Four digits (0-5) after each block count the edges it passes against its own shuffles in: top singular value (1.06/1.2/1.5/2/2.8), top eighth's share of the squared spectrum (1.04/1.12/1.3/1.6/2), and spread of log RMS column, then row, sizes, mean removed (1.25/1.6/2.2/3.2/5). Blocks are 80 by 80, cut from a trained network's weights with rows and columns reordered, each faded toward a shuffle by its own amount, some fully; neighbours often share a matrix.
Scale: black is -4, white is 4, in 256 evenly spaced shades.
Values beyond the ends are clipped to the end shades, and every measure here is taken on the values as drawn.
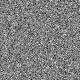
0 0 0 0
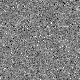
2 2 0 0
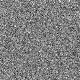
0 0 0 0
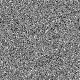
0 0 0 0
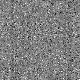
2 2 0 1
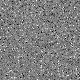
0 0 0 0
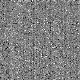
2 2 0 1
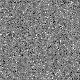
1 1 0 1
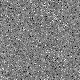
0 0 0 0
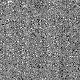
2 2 0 1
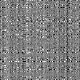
4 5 2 4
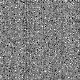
2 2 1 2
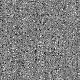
1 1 0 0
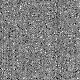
2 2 0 1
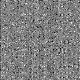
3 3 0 2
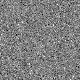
2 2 0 0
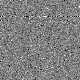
2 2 0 1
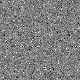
2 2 0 1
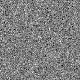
2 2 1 0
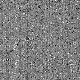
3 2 0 2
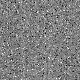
1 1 0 1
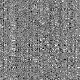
3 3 1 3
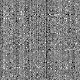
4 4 2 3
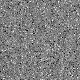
1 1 0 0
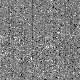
2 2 0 1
